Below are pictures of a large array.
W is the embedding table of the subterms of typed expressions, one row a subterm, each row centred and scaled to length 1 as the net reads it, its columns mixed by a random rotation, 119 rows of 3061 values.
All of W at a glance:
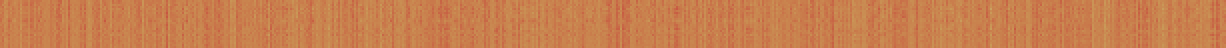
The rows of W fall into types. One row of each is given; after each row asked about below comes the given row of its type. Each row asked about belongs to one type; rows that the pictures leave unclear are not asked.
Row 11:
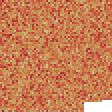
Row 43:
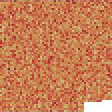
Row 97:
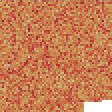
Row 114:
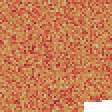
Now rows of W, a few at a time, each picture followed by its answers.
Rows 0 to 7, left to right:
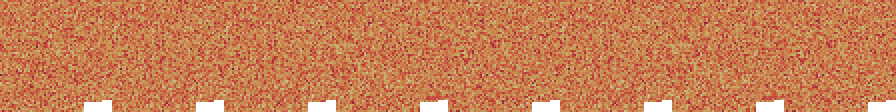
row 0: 11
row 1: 43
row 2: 43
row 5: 43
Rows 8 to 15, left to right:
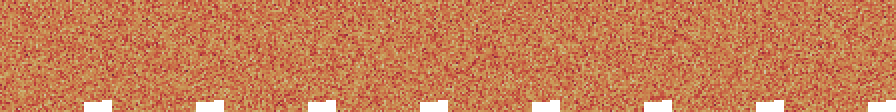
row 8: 114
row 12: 97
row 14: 11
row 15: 43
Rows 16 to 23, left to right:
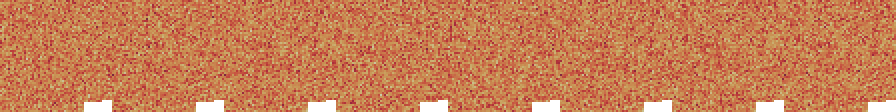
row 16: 43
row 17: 43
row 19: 114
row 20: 97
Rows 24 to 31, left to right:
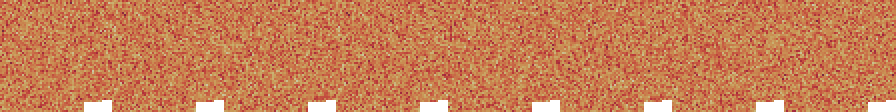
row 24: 11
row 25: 43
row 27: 43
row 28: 97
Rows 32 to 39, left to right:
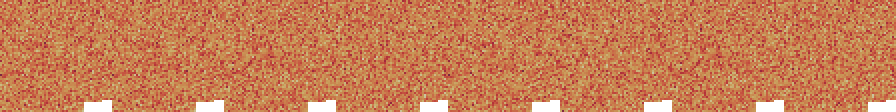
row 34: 97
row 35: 43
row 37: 11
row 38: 97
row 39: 43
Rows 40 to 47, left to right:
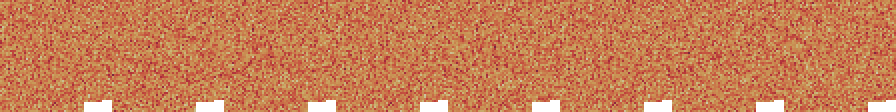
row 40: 43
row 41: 11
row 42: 97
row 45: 43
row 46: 97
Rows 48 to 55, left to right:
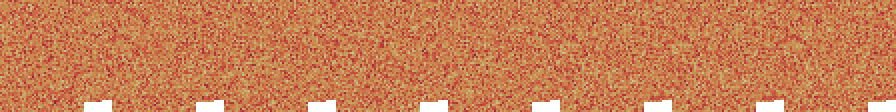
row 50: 114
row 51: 11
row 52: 114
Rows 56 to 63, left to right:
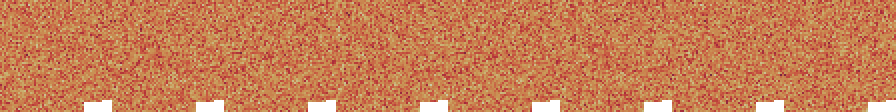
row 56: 114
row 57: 97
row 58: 97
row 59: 43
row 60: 97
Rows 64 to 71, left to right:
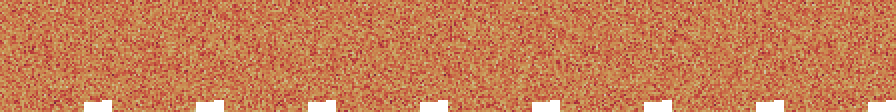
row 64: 114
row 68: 97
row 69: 114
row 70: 11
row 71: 114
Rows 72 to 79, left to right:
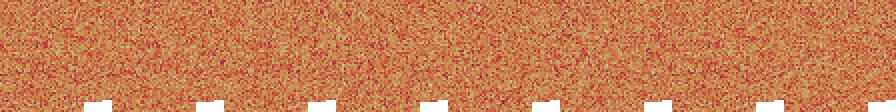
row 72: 11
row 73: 97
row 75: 43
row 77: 11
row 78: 11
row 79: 114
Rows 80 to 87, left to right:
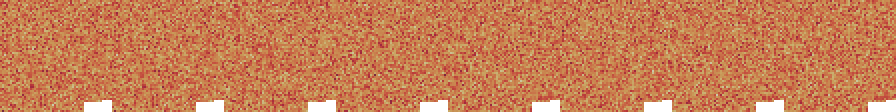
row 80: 11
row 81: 11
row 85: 11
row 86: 114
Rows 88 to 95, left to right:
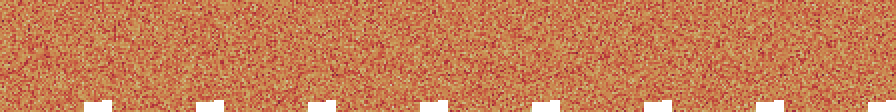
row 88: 97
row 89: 97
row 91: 97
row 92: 11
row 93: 97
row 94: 11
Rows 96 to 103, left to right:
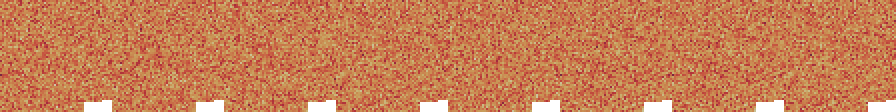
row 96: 97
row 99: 114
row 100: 43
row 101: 11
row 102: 11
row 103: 114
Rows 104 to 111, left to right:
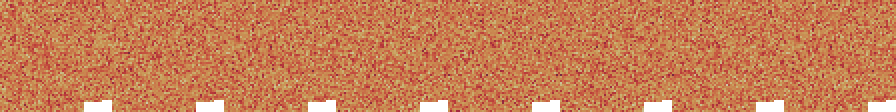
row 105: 97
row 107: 11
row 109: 11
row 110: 97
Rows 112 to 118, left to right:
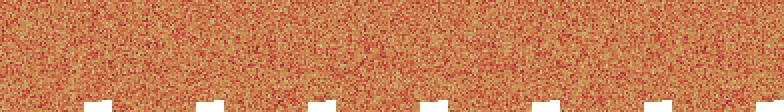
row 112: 11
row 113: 43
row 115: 97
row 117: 11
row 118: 114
